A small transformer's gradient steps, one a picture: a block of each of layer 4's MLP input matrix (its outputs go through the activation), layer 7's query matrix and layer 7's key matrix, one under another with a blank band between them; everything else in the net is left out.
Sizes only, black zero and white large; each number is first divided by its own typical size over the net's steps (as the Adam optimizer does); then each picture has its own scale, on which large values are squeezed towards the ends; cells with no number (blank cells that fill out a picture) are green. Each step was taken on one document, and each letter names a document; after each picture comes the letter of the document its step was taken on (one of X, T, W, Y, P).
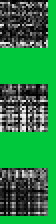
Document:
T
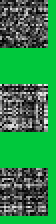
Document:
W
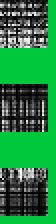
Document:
T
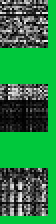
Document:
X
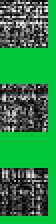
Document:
W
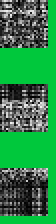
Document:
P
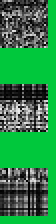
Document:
P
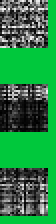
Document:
X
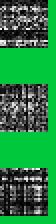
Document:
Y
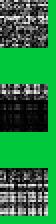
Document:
X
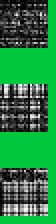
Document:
P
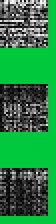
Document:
W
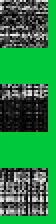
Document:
X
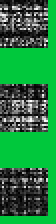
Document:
Y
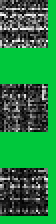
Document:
Y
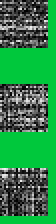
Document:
W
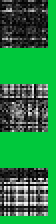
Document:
P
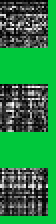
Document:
Y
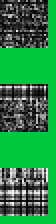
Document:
P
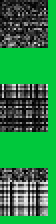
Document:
P
